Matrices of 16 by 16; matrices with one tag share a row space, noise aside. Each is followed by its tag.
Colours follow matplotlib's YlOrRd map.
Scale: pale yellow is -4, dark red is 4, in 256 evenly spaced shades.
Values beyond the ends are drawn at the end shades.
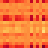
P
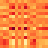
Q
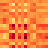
Q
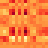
Q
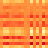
P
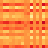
P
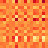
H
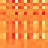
H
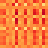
H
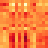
Q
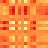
Q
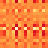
H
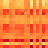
P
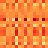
H
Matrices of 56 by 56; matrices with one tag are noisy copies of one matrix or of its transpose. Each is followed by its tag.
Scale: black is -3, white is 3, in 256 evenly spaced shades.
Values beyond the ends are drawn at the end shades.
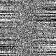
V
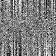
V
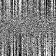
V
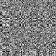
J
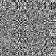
J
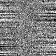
V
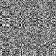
J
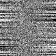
V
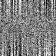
V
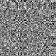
J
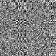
J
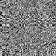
J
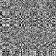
J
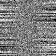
V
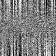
V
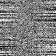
V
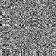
J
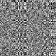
J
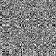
J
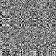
J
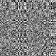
J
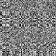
J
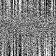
V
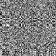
J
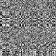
J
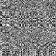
J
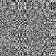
J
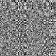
J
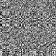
J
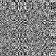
J
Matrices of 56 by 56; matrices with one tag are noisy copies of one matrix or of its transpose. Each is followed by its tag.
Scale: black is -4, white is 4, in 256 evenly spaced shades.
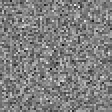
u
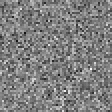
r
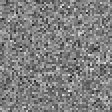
r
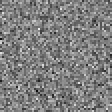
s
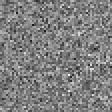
r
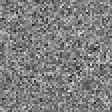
r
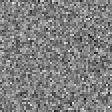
s
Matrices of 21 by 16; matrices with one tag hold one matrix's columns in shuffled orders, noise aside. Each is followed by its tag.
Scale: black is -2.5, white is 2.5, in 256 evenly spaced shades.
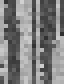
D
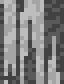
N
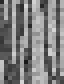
N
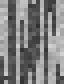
N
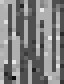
N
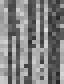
D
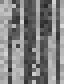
D
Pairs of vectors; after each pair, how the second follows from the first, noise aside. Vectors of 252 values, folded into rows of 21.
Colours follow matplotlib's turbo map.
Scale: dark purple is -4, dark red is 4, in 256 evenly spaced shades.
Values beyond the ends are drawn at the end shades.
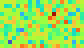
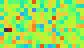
shuffled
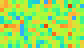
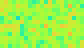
shrunk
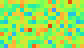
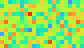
negated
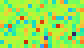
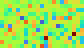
negated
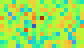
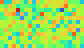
shuffled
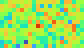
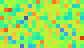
shuffled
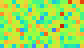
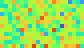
negated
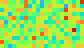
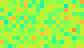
shrunk
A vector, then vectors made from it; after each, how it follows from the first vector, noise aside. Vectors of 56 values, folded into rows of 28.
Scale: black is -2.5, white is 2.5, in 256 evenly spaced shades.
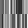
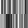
reversed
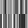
wrapped around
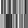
reversed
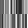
copied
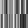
wrapped around
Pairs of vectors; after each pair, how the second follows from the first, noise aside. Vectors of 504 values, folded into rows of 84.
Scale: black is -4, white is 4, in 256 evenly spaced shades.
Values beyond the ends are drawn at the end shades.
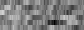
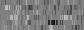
partly zeroed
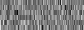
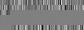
partly zeroed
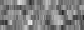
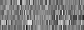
sign-scrambled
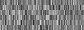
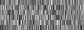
sign-scrambled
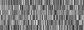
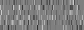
partly zeroed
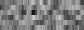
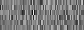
sign-scrambled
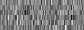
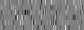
partly zeroed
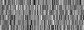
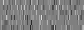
partly zeroed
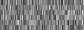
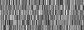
shuffled
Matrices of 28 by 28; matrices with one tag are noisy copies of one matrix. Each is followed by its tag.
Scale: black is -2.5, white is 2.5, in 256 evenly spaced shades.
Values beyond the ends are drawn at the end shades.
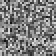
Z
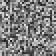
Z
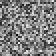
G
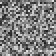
G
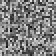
Z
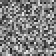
G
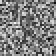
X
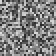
X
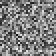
G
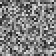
G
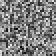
Z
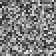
G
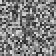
X
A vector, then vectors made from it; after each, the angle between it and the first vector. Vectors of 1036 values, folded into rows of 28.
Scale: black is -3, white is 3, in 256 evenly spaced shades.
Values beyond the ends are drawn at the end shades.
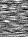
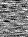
nearly opposite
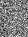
orthogonal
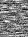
nearly parallel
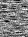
nearly opposite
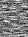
nearly parallel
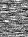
nearly parallel
